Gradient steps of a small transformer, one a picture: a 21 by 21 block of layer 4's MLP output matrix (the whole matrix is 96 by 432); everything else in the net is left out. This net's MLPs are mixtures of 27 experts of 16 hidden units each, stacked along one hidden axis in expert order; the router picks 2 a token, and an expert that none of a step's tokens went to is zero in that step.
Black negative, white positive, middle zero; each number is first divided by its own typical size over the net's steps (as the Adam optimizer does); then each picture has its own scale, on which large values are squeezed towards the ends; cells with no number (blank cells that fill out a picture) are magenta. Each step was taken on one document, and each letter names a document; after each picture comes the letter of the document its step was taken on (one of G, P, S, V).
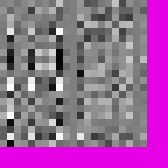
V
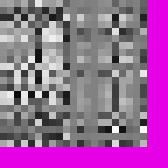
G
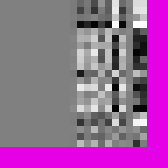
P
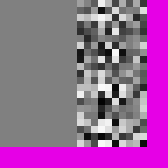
V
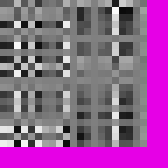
G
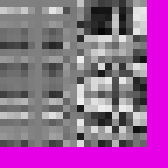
P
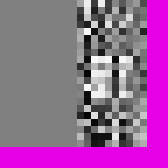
V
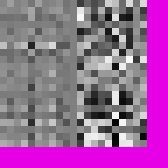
V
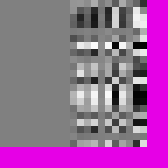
P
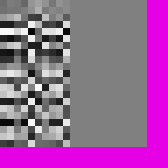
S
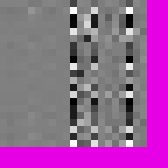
V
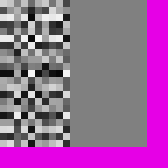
S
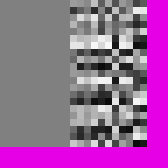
P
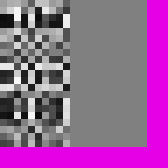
S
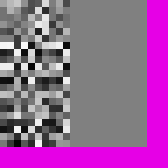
S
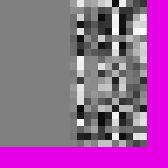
G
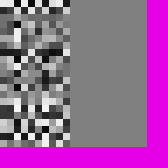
S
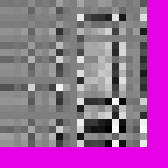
V
